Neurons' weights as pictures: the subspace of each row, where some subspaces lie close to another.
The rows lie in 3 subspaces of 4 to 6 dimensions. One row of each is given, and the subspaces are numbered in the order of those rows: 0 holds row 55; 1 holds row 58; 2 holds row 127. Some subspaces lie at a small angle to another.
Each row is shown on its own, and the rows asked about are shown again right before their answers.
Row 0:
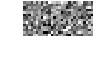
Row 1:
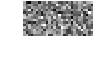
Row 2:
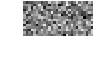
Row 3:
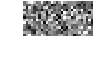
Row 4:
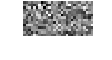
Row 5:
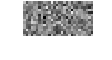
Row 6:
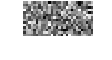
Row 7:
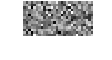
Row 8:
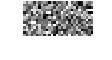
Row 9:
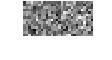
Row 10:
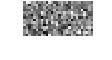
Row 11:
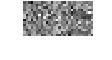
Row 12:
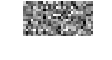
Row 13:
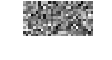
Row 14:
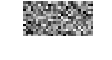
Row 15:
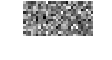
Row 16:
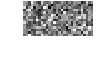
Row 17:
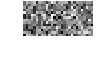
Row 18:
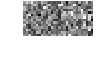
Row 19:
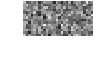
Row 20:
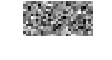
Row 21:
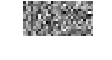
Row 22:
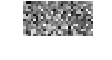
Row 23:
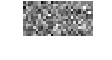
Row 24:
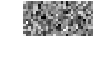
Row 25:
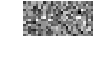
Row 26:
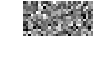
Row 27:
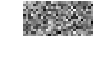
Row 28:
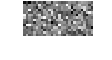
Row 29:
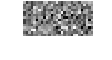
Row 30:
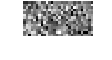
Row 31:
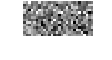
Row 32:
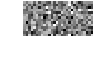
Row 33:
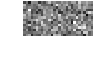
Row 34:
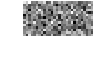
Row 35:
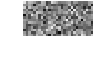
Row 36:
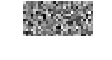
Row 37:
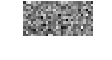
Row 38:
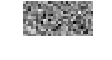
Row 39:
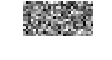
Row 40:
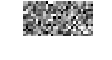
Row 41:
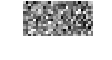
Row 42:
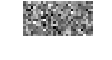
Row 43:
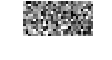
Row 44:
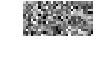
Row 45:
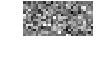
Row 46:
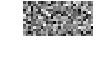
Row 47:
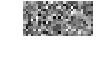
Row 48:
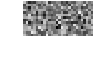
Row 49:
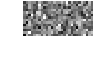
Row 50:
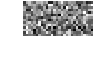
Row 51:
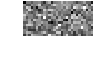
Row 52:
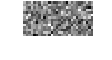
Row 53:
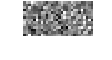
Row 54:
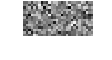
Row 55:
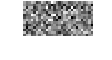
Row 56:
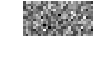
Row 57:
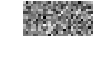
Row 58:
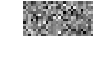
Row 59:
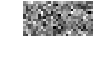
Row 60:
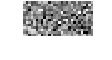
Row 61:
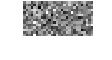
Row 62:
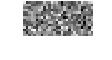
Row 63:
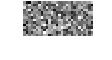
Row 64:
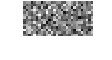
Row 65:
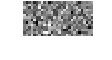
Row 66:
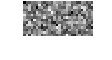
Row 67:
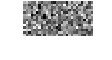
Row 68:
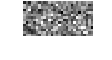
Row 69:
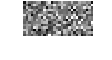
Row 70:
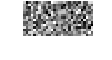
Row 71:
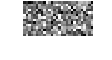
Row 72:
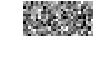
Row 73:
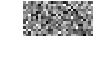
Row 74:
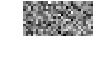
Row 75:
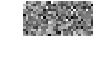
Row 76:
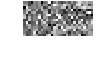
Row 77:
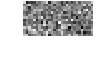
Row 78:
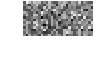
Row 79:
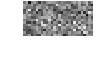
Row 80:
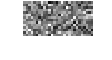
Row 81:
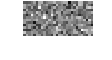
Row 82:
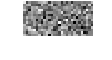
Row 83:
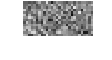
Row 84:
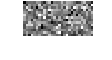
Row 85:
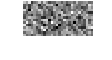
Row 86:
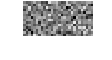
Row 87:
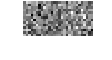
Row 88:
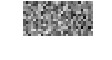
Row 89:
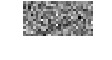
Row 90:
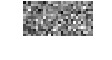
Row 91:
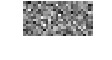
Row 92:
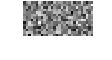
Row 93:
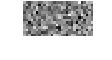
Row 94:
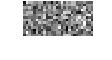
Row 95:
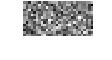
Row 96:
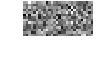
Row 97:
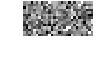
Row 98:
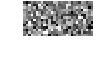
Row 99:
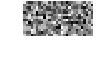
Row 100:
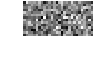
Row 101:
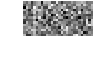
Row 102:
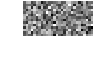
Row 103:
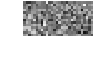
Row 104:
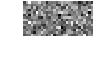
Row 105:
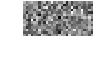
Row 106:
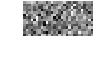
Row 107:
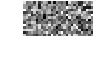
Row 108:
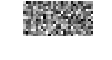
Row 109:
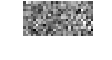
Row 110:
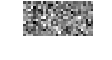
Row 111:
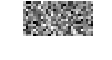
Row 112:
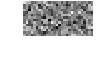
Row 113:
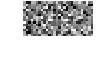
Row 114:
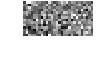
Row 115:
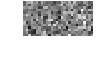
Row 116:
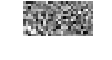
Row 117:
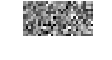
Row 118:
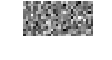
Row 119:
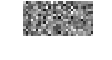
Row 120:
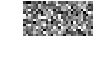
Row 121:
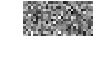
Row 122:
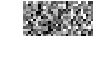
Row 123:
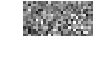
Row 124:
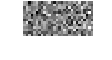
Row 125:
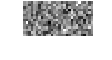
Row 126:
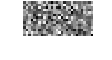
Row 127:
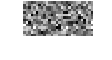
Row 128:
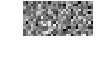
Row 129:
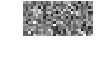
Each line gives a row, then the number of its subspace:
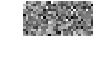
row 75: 2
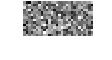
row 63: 2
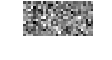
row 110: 0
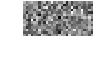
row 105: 1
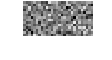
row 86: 0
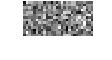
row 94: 1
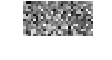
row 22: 1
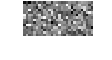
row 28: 2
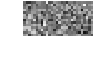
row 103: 2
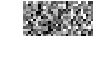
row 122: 1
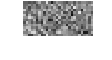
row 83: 2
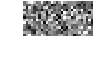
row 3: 0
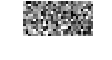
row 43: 2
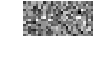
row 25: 1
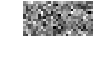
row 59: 0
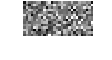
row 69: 2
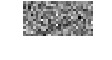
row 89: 2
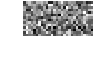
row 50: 0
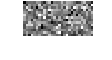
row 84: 2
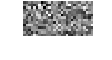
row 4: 0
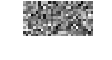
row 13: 0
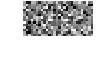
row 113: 1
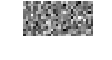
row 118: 1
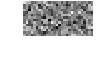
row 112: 2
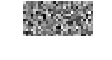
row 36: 0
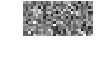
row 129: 1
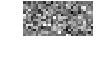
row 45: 0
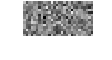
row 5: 1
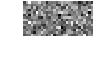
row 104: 2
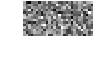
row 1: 2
